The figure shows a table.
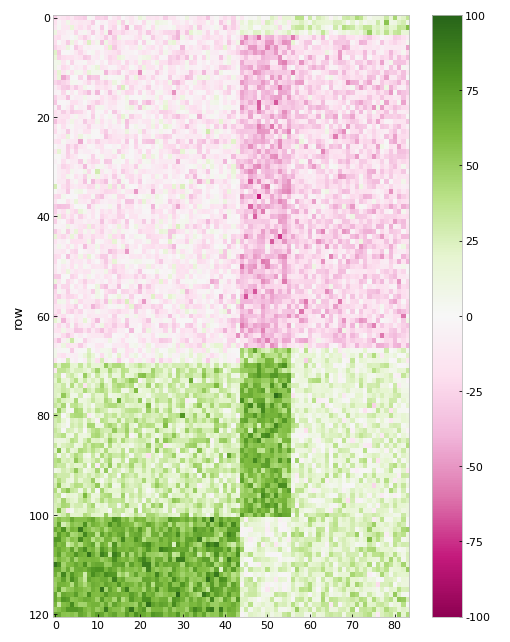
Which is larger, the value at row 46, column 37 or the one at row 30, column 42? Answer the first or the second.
the second
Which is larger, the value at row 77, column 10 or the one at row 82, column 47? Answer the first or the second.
the second
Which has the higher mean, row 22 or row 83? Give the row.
83
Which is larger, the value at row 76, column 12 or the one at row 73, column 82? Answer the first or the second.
the first
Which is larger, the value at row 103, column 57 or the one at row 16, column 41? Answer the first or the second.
the first
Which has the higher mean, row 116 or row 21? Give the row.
116
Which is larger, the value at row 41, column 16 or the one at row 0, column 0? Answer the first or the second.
the first
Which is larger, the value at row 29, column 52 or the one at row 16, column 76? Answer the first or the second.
the second
